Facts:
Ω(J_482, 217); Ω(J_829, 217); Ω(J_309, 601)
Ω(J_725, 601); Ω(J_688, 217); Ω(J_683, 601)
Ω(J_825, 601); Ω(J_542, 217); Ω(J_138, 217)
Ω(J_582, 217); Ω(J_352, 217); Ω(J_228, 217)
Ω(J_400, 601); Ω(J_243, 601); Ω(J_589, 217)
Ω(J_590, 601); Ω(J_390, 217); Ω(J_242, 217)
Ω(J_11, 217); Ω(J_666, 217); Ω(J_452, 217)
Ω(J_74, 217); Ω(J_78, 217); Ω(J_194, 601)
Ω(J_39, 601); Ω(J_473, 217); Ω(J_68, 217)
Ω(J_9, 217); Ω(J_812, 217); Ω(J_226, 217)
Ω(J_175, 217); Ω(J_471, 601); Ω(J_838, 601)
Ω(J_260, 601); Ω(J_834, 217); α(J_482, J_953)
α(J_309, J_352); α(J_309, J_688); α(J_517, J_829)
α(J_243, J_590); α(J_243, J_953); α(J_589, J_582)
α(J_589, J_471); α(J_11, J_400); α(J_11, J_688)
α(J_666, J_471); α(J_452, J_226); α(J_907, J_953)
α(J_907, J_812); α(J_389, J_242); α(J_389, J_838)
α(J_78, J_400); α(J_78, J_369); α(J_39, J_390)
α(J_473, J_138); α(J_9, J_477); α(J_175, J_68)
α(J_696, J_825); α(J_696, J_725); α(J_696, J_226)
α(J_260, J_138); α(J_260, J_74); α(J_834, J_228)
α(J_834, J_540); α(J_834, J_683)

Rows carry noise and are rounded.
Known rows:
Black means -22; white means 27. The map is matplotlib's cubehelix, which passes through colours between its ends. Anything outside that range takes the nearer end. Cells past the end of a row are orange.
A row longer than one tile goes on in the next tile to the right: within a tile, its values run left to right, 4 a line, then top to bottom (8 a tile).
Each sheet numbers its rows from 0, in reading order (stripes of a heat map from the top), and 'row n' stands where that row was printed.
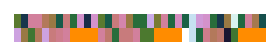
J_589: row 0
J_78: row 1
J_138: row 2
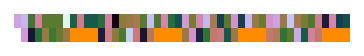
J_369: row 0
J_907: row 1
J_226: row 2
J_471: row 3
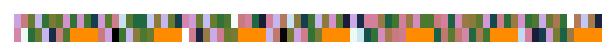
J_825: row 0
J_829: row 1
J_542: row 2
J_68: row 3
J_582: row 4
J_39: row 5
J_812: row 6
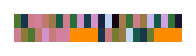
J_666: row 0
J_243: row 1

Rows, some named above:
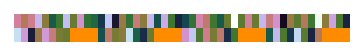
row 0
J_688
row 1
J_243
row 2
J_473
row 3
J_953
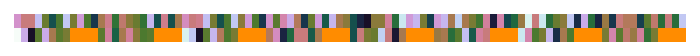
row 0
J_228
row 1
J_389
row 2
J_228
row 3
J_226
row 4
J_482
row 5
J_471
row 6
J_194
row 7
J_11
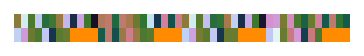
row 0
J_590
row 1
J_517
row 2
J_590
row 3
J_400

